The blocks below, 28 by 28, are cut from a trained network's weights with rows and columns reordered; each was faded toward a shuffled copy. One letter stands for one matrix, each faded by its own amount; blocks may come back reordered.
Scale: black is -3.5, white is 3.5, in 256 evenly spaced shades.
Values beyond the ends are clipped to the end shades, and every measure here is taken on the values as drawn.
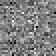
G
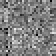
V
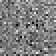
G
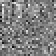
G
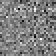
G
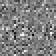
G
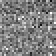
V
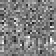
G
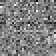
V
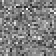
V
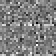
V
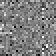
G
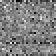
V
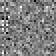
G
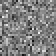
G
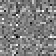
V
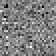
G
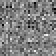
G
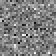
V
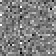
V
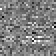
V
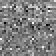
V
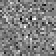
V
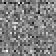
V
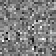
V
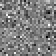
G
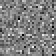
V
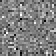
G
